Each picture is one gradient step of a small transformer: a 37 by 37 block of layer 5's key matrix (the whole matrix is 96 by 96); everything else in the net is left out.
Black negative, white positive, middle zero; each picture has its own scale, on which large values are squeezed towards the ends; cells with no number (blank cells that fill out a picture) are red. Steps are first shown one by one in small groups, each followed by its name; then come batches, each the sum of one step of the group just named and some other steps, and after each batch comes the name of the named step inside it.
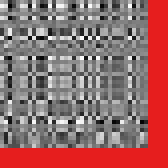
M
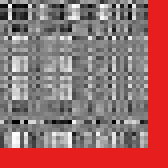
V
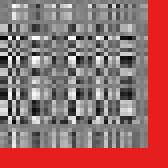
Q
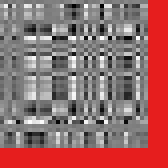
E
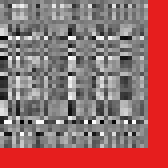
Q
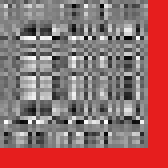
E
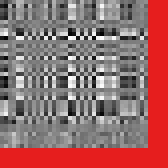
V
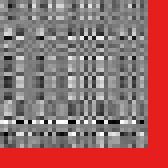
M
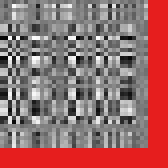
Q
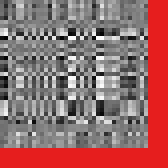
V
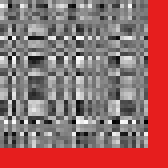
M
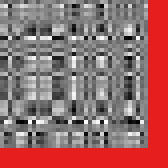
E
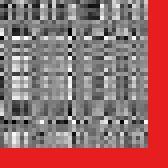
V
